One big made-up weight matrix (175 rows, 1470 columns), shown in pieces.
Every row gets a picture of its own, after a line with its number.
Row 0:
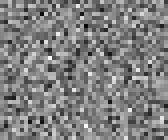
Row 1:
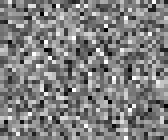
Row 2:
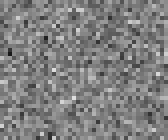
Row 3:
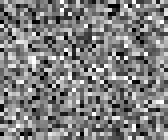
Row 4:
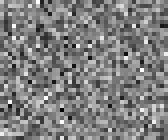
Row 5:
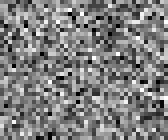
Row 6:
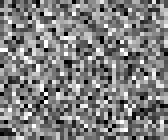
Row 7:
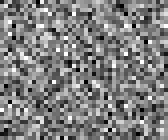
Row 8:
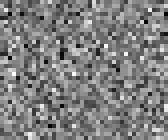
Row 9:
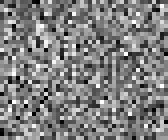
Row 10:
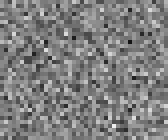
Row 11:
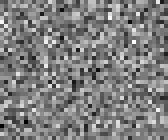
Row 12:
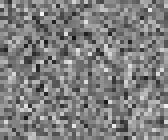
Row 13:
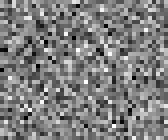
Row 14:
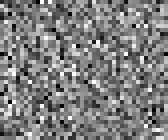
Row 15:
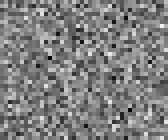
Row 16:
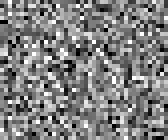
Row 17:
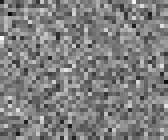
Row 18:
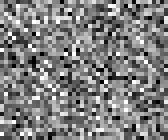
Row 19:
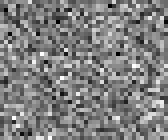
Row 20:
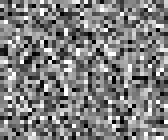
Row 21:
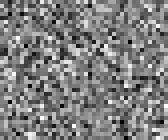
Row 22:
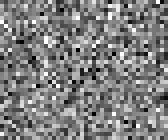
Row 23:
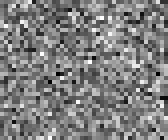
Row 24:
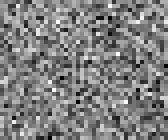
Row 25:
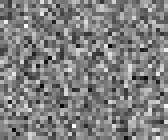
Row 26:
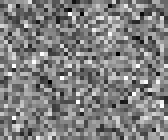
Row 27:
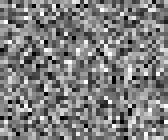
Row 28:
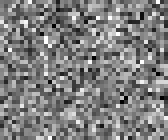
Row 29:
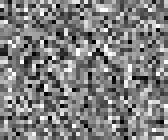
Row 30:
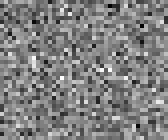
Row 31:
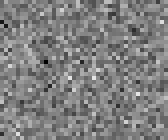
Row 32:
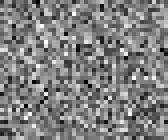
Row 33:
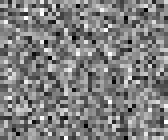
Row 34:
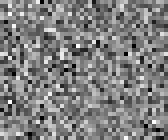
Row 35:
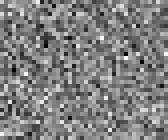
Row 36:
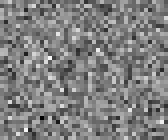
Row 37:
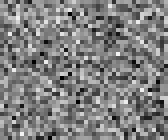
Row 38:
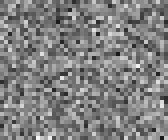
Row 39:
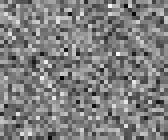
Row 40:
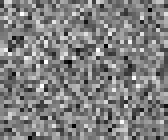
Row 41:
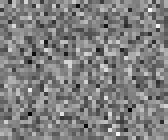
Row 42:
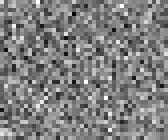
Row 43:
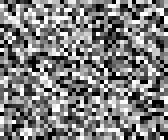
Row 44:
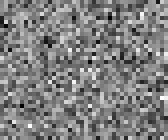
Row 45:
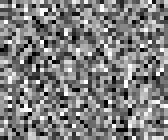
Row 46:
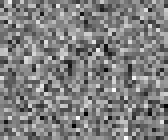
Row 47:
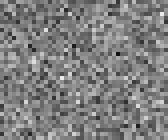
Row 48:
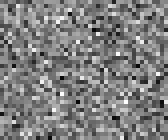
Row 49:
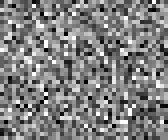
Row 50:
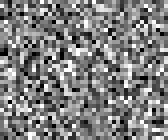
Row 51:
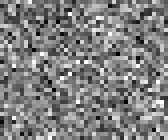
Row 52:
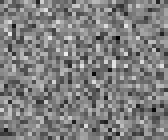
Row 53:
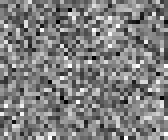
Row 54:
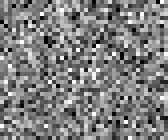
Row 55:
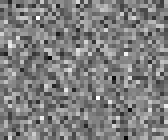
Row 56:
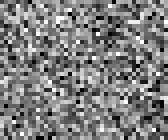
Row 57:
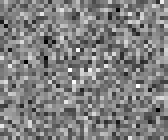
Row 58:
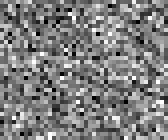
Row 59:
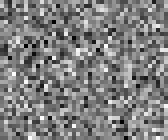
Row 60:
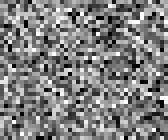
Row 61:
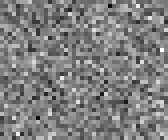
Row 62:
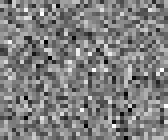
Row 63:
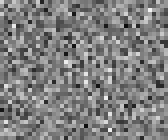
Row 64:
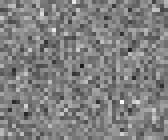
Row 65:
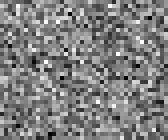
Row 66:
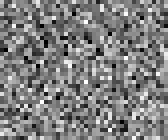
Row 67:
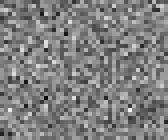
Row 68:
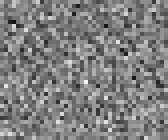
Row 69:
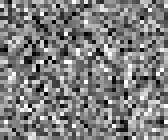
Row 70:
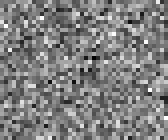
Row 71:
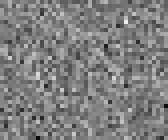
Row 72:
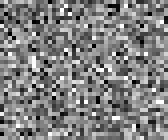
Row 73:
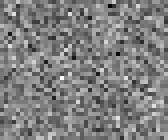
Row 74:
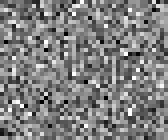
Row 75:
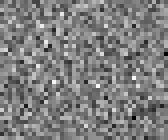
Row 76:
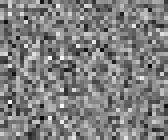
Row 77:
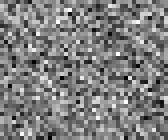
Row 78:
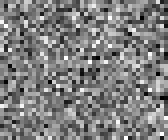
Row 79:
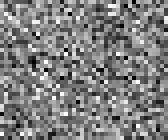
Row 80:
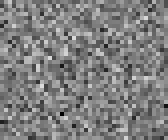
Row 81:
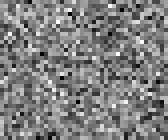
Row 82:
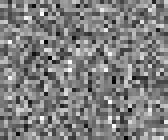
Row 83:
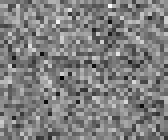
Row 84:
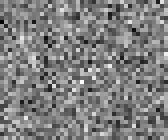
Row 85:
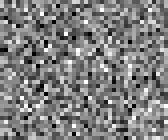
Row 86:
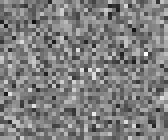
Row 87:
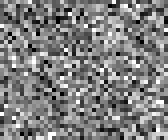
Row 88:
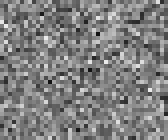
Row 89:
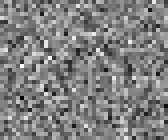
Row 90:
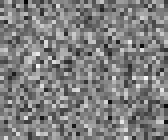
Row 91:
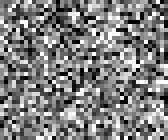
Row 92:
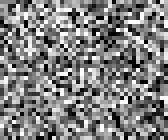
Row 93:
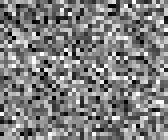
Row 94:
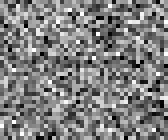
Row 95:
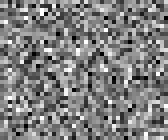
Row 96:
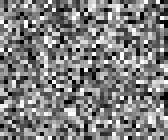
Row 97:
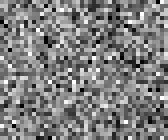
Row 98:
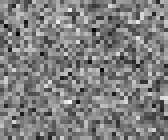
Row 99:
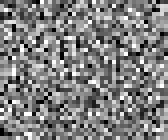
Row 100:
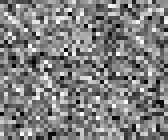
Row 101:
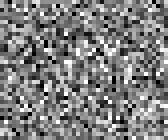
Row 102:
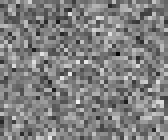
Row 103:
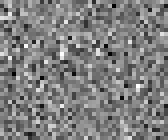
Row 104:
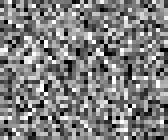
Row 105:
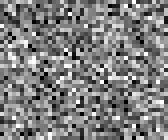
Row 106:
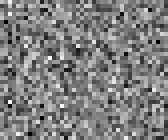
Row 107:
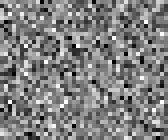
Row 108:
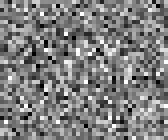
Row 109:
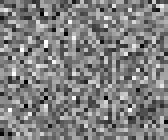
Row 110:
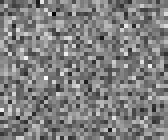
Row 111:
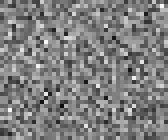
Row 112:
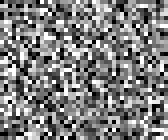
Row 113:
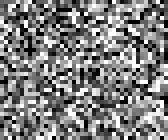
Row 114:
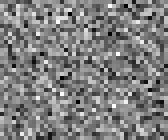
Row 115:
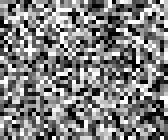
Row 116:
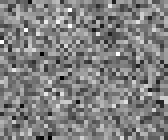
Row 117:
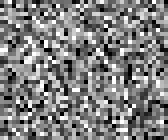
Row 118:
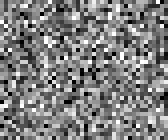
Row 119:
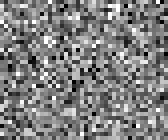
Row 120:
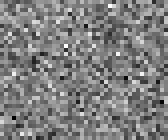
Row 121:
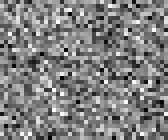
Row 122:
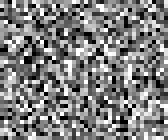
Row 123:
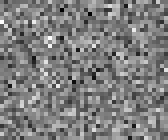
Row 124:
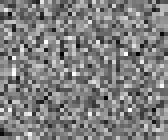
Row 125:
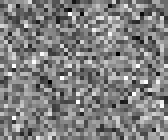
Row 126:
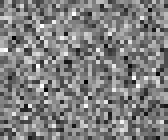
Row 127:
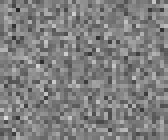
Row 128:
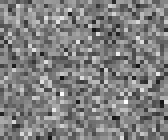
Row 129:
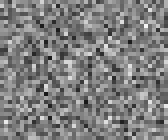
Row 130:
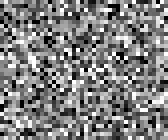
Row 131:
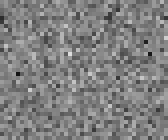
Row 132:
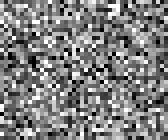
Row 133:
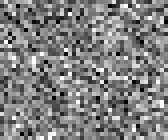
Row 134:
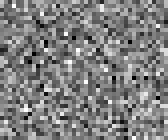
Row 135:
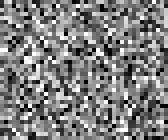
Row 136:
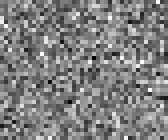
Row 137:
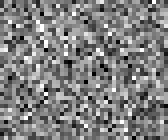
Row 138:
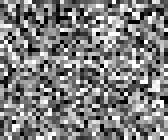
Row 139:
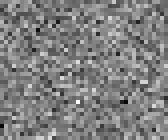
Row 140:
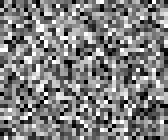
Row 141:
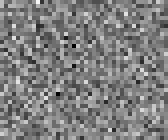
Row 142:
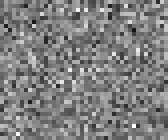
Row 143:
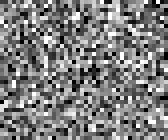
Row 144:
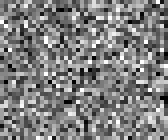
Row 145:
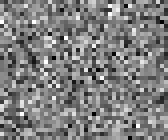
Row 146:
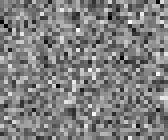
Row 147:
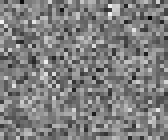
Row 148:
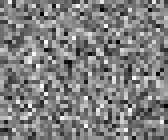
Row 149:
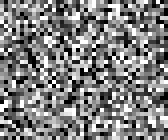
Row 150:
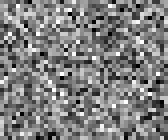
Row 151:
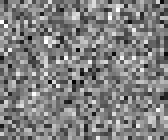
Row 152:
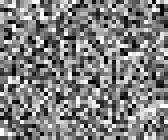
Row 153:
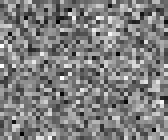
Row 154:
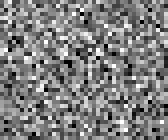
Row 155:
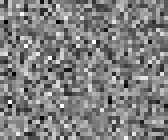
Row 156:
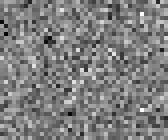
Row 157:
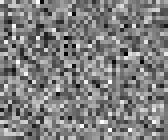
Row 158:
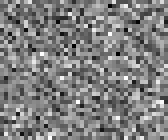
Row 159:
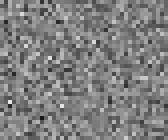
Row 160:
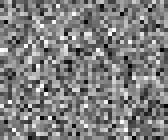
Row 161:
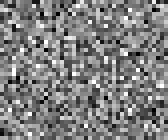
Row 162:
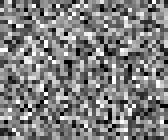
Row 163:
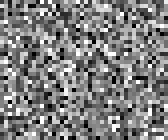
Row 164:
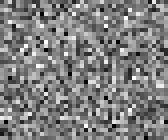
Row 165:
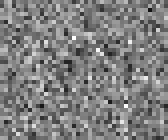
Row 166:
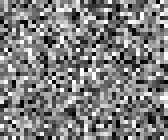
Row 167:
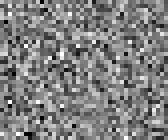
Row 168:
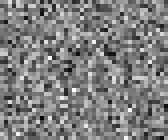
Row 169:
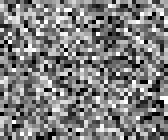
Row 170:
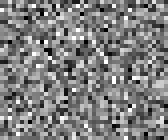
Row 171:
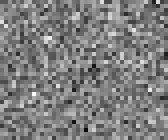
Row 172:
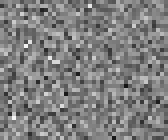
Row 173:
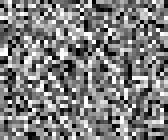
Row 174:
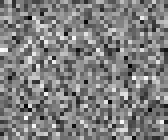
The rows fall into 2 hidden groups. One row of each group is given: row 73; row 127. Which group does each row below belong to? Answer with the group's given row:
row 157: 127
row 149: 73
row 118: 73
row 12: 127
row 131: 73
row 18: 73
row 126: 127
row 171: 73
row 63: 127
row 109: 127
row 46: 127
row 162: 127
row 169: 73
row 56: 73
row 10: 127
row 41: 127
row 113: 73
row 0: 127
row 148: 127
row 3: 73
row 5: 73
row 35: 127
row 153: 73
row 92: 73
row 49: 127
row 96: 73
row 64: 127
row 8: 127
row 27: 127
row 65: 73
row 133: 73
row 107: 127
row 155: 127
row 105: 73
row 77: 73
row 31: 73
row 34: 127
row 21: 127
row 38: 73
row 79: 73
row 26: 73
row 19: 73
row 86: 73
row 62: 127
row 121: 73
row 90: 127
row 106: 127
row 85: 127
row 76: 127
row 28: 73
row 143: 73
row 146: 73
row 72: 73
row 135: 127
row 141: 127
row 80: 127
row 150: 73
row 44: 73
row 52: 127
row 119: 73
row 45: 127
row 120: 73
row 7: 127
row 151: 73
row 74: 127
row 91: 73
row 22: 73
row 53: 73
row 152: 127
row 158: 73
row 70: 73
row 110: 127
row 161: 127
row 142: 73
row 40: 127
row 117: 127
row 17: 127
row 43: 73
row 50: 127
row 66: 127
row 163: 127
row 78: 73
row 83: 73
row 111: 127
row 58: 73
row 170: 127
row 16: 127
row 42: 127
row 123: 73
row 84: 73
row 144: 73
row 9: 127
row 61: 73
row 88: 73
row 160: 127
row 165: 127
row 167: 127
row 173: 127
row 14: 127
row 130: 73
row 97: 73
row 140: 127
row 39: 73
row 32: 127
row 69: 127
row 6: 127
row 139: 73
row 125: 73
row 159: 127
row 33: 127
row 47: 73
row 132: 73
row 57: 73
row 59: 127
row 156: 73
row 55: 127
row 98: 73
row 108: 127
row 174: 127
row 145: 73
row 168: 127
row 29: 127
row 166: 73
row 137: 127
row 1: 127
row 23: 73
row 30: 73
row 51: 73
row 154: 127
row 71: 127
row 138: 73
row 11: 73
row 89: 127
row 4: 127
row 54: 73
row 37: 73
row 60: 73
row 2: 73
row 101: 127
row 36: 127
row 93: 73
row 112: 127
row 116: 73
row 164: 127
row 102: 73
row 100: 73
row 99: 127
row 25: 127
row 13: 127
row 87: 73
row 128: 73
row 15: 127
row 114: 73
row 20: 127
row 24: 73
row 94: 73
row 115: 73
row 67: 127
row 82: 127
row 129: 127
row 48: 73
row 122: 127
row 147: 73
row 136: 73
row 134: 127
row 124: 127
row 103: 127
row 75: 127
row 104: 127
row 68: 127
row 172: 127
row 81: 73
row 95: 127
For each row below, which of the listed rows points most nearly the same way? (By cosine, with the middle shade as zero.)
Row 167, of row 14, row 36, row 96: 36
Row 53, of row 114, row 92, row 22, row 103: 22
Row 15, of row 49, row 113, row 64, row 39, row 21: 21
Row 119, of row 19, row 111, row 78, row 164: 78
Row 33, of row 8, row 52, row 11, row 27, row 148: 27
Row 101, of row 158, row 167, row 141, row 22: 141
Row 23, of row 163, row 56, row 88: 88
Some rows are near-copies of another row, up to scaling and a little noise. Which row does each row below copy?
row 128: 48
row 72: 30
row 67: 109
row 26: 125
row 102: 51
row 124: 99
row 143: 171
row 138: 153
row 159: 155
